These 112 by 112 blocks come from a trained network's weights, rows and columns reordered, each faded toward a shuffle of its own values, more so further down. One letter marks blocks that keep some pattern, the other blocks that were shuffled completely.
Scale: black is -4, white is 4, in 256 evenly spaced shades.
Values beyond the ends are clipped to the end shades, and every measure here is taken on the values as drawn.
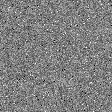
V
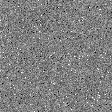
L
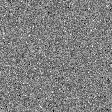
V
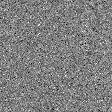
V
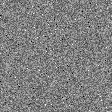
V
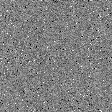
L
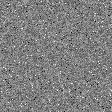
V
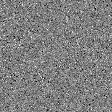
L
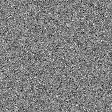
V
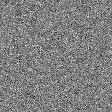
L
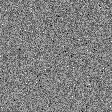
V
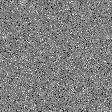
V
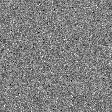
V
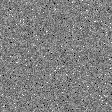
V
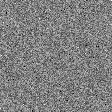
V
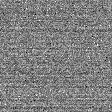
L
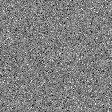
L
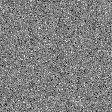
L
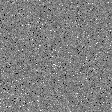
V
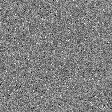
V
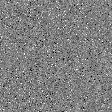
L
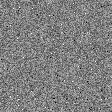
L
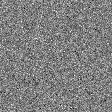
V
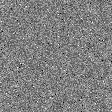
V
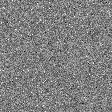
V
